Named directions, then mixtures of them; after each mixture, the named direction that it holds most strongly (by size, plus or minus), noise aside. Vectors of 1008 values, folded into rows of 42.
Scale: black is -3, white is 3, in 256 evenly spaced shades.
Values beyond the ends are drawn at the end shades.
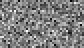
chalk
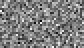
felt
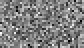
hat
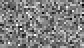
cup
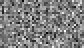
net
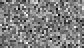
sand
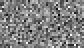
sand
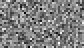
felt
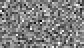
felt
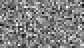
cup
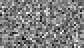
net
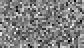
hat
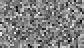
hat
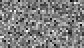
chalk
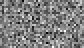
net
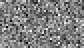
sand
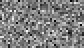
chalk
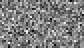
chalk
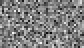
net
